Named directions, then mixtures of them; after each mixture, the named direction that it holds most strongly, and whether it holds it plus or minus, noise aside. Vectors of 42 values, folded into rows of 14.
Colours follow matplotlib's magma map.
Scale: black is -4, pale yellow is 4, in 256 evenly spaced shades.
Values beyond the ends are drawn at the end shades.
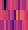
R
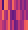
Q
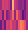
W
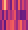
R, minus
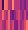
Q, plus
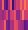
Q, minus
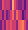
W, plus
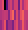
R, plus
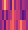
W, plus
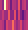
R, minus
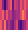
W, minus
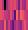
R, plus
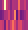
R, minus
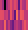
R, plus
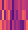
W, minus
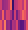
W, minus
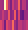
R, minus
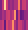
R, minus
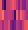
R, plus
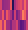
W, minus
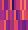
W, minus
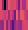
R, plus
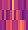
W, plus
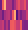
R, minus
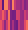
Q, plus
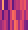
Q, minus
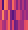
Q, plus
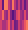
Q, plus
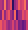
W, minus
